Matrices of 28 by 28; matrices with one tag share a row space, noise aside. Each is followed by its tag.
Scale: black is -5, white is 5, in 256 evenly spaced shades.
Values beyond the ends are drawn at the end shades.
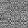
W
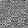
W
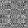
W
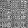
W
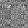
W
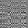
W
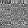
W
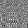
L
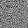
L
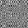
L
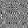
L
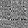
W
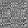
W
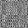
L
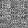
W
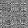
W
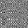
L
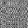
L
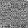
W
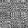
W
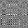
L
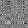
W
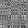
W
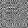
L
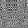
L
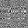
W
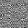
W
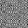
L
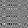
L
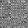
W
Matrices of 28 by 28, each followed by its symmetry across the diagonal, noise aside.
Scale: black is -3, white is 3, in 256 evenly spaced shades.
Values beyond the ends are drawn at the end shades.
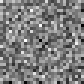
symmetric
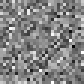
symmetric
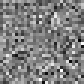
antisymmetric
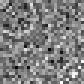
symmetric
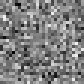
antisymmetric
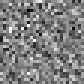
antisymmetric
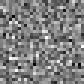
neither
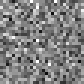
neither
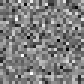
neither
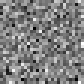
neither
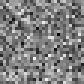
antisymmetric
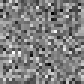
antisymmetric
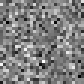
neither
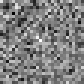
symmetric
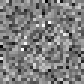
symmetric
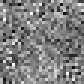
antisymmetric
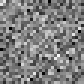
symmetric
